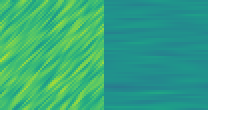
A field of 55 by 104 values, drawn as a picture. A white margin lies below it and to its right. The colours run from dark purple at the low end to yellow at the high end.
It is made of 1 by 2 panels. Panel 1,1: high, slanting up to the right. Panel 1,2: middling, streaked across, faint in contrast.
